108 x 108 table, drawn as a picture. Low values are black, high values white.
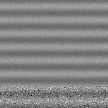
On average the colour sits 50% of the way up the scale. Stripes running across repeat 8 times from top to bottom. No overall slope runs across the table. A horizontal seam about 80% of the way down splits the table, and the top part is calmer.
